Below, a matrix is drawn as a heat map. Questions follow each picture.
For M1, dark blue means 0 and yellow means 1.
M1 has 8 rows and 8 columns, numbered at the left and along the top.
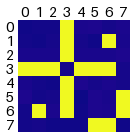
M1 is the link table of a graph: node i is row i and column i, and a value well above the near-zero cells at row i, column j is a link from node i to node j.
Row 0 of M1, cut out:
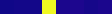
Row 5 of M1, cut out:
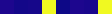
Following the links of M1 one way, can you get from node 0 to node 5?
yes
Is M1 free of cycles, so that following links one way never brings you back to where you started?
no
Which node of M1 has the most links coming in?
node 3
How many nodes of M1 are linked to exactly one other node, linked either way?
3
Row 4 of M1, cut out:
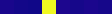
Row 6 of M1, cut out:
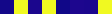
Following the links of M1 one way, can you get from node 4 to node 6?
yes
